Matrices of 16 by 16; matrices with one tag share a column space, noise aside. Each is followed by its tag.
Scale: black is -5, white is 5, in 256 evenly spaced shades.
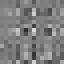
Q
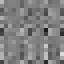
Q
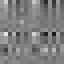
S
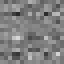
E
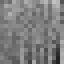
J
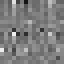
S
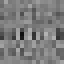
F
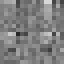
S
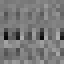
F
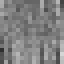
J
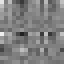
S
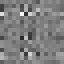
E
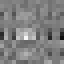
F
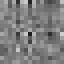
S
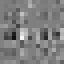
F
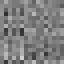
Q
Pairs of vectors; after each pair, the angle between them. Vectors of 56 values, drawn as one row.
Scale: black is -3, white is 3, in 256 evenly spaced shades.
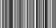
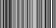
partly aligned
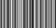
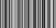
partly opposed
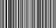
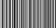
orthogonal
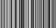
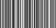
nearly opposite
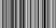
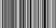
nearly parallel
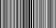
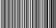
partly opposed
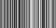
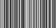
partly aligned
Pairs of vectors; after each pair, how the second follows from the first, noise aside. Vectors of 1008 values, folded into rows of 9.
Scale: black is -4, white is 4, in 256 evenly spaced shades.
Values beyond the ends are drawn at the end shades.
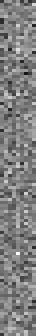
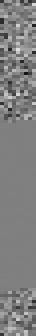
partly zeroed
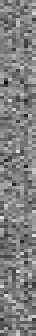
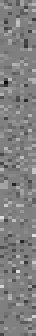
partly zeroed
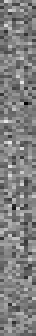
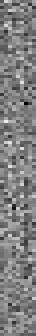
copied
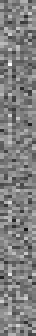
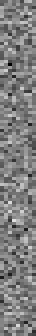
sign-scrambled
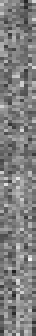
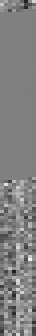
partly zeroed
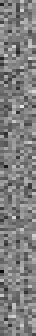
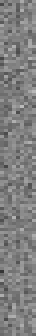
shrunk
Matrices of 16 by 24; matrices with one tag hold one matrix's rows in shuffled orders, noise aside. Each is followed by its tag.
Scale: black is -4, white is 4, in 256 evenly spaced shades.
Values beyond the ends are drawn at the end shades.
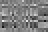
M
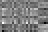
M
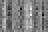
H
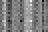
H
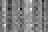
H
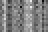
H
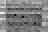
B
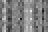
H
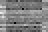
B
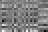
M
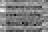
B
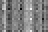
H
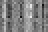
H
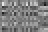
M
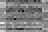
B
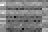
B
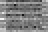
B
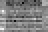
B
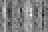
H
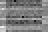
B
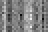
H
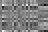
M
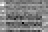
B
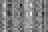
H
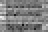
B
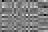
M
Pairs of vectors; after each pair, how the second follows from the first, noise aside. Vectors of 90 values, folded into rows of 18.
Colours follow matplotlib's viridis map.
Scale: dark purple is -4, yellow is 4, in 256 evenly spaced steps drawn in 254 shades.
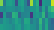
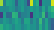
copied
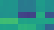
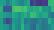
wrapped around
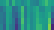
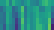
copied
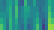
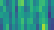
negated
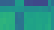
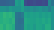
copied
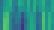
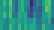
reversed
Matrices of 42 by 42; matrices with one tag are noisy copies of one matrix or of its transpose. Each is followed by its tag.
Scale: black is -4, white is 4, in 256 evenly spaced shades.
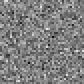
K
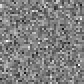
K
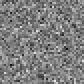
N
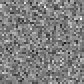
K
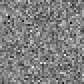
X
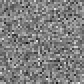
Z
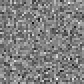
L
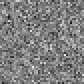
X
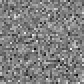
Z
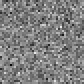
N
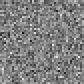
L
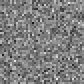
L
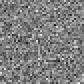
Z
